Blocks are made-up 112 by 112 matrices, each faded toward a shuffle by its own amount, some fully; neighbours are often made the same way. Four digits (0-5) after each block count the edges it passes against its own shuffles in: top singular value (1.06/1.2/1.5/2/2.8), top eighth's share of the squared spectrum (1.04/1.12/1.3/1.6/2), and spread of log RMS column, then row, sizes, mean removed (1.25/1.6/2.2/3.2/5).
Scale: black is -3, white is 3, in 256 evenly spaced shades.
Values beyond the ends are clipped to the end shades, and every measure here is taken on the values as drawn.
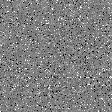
2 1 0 1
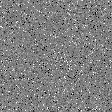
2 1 0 0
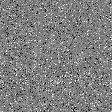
1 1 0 0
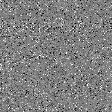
2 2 1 2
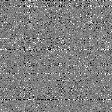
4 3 2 3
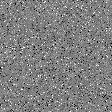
1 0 0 0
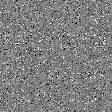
2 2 1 2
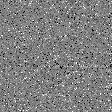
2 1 0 1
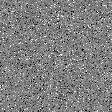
1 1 0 1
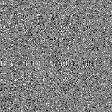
4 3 2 2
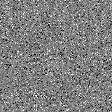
3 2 1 1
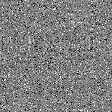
3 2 1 0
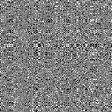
5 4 3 3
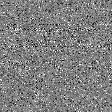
1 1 0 2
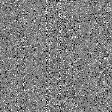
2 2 3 0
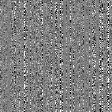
2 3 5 0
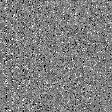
1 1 2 0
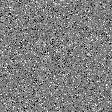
0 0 0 0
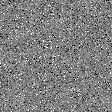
0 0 0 0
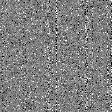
2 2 3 0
